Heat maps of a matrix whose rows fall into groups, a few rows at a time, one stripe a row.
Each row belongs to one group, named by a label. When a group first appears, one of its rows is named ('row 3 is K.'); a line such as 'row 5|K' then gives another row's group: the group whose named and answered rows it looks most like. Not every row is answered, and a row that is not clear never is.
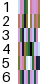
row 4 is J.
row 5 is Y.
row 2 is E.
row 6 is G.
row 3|G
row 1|E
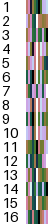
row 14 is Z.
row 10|E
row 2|E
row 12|J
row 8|E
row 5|Y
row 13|E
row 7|G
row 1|J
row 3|Z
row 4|E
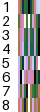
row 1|J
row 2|Y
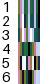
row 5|Y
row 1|Z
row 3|Y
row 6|J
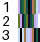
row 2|J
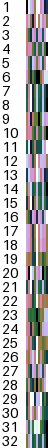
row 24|J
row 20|Y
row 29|Y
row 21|Z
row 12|E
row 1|Y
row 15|Z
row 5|G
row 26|Y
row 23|J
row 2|E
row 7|Z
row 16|G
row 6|J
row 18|E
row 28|J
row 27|G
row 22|E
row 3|G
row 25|E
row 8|Z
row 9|J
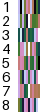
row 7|E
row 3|J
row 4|Y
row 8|G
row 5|Z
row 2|E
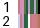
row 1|Z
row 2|E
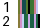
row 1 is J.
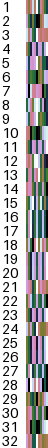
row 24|E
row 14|Z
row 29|J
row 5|Y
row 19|G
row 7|Y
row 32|E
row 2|J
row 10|J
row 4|G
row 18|E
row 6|J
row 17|Z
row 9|Y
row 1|Y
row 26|G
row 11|G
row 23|G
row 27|Z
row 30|Z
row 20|G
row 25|G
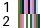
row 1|G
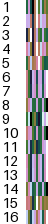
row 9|J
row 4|E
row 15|E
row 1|E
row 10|Z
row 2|E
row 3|Z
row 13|G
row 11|J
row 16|G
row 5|Y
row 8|Z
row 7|G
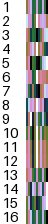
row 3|J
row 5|J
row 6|E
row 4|Y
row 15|J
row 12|E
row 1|Z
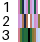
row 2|E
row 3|J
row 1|G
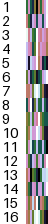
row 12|G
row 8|Z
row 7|Y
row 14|G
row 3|E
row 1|J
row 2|G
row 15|Y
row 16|Y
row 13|J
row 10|Y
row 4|E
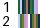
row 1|J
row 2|Y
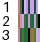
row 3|J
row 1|G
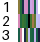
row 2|J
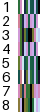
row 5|Z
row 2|G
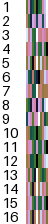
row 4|Z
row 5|E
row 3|E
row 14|E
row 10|J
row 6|J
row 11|Z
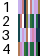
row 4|Z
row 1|E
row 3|Y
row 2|Z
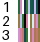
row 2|E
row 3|E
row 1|Z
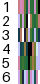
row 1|Z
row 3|Z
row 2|E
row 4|J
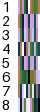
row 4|Z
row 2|G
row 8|Y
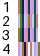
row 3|G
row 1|G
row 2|G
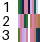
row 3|Y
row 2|E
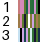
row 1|Z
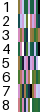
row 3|E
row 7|J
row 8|Y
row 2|Y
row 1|Z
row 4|Z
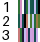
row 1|Z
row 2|E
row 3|G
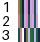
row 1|G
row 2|G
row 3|Z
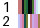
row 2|E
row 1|J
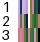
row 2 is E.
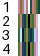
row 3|J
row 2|J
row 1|Y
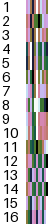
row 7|E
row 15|G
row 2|J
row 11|J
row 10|E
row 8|Y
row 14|Z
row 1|E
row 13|G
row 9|E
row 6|E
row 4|Z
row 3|E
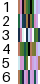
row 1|J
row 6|G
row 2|J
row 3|Y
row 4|J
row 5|E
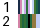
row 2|J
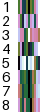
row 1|J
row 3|E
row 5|Y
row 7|J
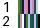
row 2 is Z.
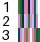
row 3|Y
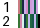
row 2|Z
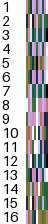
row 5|J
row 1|G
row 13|G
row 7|Z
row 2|Z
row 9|Y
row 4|G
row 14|Y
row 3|Z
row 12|Z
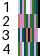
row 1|Y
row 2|Z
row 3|J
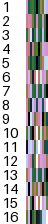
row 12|E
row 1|J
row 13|Z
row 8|G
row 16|J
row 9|Y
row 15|E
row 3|Z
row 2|Z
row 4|J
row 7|Z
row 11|Y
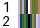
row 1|E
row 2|J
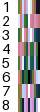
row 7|Y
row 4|Z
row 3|Y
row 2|E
